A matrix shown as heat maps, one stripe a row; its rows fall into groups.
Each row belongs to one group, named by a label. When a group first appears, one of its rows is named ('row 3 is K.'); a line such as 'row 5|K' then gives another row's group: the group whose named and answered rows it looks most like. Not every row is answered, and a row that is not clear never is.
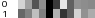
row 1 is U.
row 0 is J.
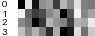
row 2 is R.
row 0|R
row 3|U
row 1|U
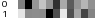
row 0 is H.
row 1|J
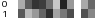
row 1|U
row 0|U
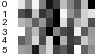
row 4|H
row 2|J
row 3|U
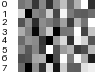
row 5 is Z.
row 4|J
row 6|J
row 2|R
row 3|R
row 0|J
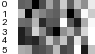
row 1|H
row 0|R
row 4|R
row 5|U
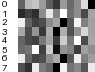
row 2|U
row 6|U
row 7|H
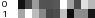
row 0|H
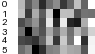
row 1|Z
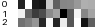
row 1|U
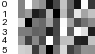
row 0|J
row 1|R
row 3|J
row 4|Z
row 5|J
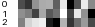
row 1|J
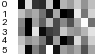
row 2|H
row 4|U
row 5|Z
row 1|U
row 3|H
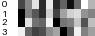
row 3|U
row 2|R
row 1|R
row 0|H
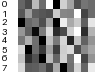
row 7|U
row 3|R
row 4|R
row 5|Z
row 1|U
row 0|Z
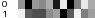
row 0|H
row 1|U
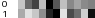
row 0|J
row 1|J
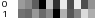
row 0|R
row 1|H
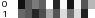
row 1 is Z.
